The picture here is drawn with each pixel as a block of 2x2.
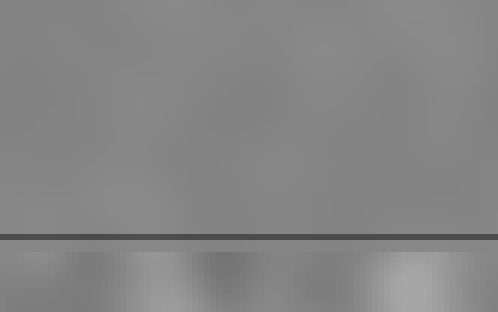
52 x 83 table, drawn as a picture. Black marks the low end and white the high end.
Average level on the scale: 50%. Slope: none. Histogram: skewed, a long tail of low values. Seam: horizontal, 80% of the way down, the top part calmer. Odd lines: row 40.
